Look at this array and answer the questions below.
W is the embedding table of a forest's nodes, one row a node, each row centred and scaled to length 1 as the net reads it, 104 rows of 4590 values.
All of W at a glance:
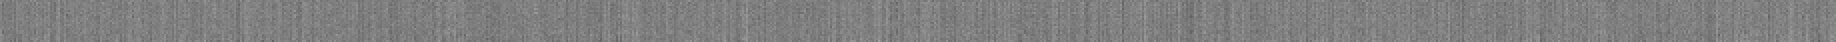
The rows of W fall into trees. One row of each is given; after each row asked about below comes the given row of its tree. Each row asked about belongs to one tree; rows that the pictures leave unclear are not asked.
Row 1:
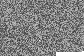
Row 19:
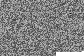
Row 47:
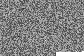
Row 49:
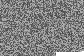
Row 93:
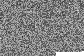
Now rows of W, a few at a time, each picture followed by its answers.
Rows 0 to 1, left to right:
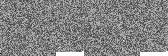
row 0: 47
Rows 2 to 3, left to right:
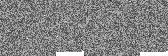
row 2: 47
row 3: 93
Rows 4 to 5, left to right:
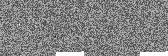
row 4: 93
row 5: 1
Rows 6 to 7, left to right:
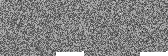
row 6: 19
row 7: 19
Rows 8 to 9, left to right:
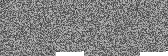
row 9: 49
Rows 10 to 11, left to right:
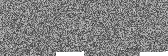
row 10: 19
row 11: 49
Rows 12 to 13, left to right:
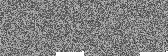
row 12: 93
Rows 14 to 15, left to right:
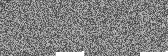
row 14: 49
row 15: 47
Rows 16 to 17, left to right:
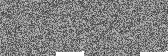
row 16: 93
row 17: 47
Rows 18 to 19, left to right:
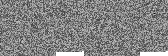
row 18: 49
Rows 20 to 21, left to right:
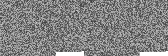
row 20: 93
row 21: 49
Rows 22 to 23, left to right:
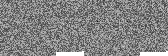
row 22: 49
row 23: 93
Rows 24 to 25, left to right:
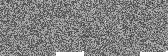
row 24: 49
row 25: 1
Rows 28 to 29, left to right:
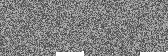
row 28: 1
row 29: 19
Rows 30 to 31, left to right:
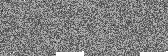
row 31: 93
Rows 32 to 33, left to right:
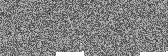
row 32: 93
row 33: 49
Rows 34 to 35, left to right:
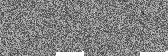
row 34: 93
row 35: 1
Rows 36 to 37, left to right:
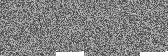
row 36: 49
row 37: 1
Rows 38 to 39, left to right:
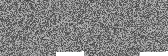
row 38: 47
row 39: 49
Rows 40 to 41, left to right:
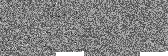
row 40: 49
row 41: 1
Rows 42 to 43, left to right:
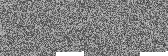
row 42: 19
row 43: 1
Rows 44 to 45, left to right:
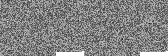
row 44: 49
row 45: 47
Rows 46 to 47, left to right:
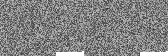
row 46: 19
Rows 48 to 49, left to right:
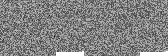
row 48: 49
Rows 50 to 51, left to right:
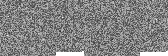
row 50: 93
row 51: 19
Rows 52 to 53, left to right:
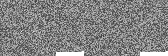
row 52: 1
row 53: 47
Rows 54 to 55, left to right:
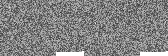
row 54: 49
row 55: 93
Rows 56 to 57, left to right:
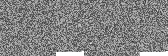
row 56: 47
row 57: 49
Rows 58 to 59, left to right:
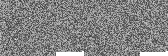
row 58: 47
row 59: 1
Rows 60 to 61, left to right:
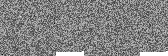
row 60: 19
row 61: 49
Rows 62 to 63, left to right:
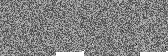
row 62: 49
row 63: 47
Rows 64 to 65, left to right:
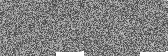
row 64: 93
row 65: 1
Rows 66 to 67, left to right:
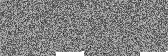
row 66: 93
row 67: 47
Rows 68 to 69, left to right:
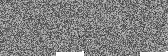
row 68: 49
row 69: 1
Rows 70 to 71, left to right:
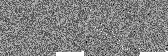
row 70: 47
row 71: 1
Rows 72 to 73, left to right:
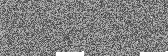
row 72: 19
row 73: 93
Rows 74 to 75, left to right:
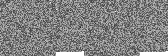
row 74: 49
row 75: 49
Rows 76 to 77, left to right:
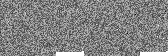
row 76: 1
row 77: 19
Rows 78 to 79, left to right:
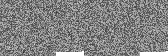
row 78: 49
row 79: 49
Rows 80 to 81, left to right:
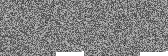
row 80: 1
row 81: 49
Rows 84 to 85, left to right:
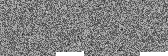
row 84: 19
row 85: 19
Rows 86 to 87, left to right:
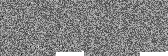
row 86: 1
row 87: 1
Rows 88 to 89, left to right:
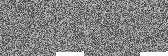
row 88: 47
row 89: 19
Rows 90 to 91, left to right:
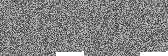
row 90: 1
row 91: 19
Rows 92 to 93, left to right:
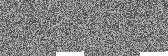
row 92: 47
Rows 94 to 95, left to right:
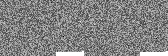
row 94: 47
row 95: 1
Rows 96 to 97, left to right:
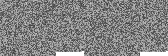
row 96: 93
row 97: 47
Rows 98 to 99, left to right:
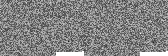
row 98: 49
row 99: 1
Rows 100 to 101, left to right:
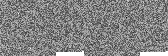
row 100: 93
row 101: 19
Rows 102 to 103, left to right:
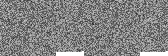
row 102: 47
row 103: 47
